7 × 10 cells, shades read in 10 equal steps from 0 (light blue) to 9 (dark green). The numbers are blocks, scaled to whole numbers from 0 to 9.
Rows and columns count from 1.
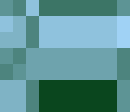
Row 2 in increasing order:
0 1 1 1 1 1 1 1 2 5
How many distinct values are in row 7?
4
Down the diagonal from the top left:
4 2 5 3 3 9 9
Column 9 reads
6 1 1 3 3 9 9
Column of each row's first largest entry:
4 3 3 2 1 4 4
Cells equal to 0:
2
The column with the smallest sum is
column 1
